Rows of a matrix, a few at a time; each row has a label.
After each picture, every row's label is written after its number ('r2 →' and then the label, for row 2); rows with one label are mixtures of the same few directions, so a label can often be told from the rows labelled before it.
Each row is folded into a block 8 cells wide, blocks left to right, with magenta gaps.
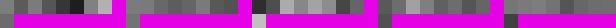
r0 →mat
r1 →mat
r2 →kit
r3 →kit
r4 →kit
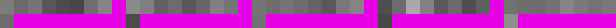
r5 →mat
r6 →kit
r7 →mat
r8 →kit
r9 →kit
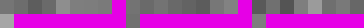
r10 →kit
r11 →mat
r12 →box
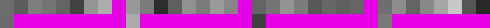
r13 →mat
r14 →kit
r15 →kit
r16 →mat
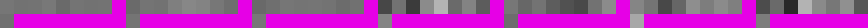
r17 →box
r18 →mat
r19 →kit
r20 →box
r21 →mat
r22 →kit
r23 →box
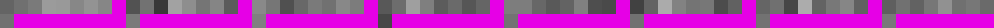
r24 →mat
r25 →box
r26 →kit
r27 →kit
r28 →mat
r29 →kit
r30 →box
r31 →box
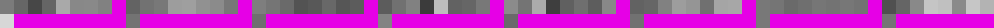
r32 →kit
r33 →mat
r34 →mat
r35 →box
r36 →box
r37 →mat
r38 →kit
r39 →mat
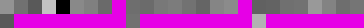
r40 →box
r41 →mat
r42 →kit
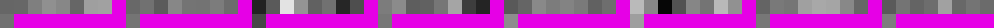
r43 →mat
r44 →box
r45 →kit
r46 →mat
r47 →kit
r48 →kit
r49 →mat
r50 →box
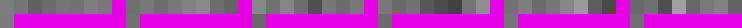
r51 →kit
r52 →mat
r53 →box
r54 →mat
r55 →mat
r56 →box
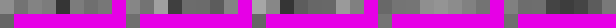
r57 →box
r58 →box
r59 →kit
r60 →mat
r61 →mat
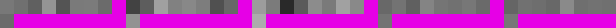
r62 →box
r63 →kit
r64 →kit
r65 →box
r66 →box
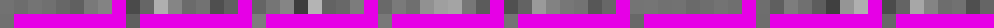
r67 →mat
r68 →kit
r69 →box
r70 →mat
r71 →kit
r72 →kit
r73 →mat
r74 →kit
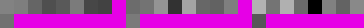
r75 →mat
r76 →box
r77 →box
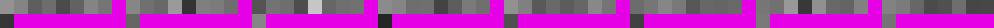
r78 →kit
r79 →box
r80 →box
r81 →kit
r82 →kit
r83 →kit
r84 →box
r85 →mat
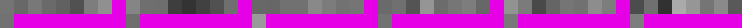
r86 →mat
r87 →mat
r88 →kit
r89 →box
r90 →kit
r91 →box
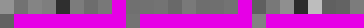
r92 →box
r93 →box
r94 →box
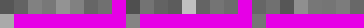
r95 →kit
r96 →box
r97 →box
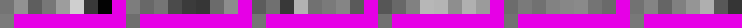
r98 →mat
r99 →mat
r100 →box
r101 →mat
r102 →mat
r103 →mat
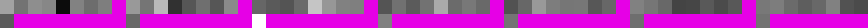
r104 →box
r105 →box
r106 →kit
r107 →box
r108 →kit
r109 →mat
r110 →mat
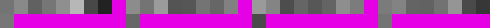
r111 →mat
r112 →box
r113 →kit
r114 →mat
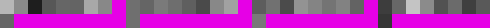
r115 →kit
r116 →mat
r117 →box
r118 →kit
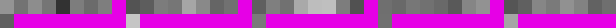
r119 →box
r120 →kit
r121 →mat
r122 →mat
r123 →kit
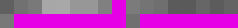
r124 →mat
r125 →mat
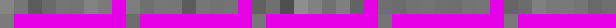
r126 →kit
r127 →box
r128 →box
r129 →mat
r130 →kit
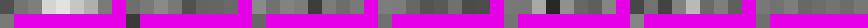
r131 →mat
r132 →kit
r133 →box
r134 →mat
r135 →box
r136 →box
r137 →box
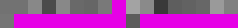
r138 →box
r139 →kit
